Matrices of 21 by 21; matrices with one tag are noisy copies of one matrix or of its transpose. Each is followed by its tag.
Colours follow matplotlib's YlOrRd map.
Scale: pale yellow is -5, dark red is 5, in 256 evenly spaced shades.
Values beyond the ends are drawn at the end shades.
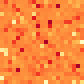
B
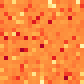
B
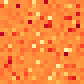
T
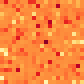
B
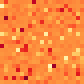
T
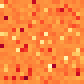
T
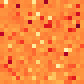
T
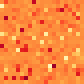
T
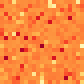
B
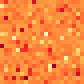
T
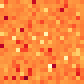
T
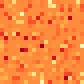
B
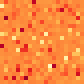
T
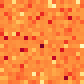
B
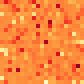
B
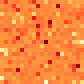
B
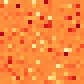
T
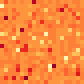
T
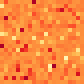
T
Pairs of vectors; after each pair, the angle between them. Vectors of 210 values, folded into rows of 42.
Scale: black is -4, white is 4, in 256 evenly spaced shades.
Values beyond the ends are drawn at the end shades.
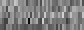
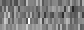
nearly opposite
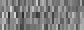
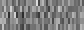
nearly parallel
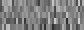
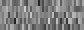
partly aligned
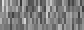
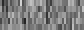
nearly opposite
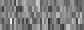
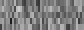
nearly opposite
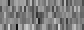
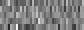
nearly opposite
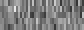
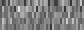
orthogonal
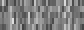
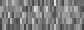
orthogonal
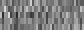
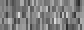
orthogonal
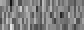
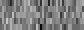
partly aligned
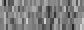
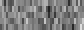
nearly parallel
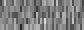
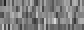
orthogonal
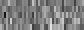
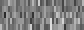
nearly parallel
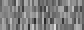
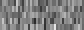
nearly parallel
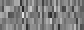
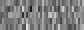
nearly opposite
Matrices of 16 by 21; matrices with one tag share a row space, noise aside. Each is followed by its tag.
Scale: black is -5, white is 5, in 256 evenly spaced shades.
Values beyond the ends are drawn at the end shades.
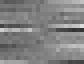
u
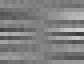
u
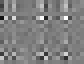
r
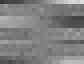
u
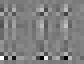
r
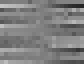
u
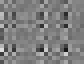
r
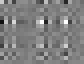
r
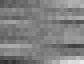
u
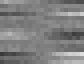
u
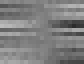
u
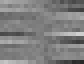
u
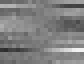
u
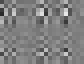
r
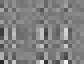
r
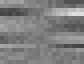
u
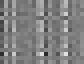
r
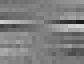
u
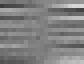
u
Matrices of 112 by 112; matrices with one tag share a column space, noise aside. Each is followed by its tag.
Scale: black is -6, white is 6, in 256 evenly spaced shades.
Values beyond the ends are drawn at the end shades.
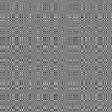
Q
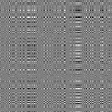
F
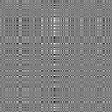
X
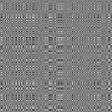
Q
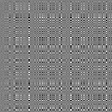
Q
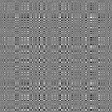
Q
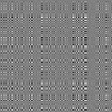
Q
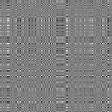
X
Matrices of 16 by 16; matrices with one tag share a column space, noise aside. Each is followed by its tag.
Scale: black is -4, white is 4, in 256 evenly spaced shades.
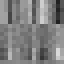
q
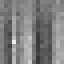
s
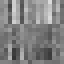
q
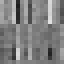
q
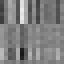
q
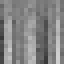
s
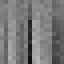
s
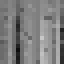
s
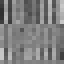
q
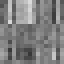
q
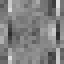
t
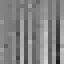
s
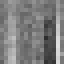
s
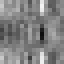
t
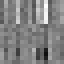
q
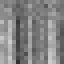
s
